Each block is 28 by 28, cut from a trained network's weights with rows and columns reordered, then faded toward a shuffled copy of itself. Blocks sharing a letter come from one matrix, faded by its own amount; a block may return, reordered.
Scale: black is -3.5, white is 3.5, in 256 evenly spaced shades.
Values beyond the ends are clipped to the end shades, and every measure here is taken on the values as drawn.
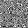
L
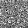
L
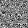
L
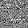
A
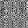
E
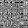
E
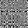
E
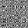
E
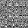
E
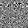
A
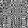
E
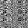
E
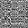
E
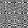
E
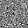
L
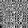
E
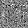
L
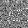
A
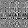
E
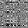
E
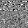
A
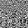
E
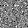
L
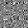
E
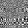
E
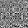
E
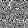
A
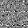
A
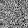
L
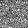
L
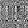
E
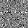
A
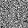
L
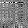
E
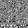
A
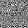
A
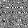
A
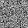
L
